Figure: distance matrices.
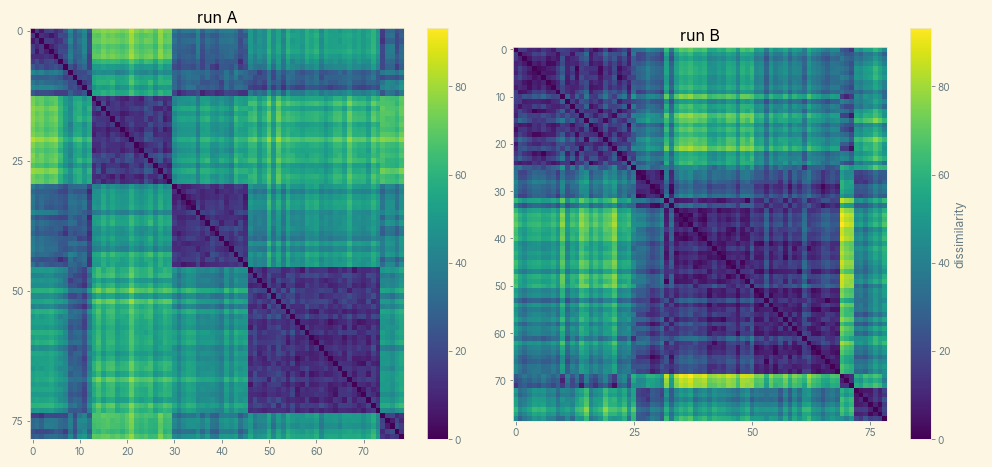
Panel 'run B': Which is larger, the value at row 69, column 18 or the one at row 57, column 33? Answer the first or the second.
the first
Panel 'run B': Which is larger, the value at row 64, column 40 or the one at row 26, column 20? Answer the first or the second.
the second
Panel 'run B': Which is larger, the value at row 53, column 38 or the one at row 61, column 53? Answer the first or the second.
the first
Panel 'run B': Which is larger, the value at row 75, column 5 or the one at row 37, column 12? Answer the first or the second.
the second
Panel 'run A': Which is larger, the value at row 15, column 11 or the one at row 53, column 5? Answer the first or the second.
the first
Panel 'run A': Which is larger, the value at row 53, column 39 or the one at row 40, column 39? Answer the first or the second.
the first
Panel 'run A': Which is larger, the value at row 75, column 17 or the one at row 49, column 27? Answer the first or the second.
the first
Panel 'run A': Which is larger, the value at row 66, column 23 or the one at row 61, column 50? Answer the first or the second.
the first
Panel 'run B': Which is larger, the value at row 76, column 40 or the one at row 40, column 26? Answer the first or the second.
the first
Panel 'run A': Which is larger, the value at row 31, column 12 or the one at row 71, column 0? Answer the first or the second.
the second
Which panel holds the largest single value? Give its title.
run B
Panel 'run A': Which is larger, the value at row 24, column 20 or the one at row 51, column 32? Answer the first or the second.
the second
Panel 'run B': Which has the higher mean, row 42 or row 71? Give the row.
71
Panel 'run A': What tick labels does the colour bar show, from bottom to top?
0, 20, 40, 60, 80
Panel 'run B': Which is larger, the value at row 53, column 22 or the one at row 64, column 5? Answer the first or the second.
the second
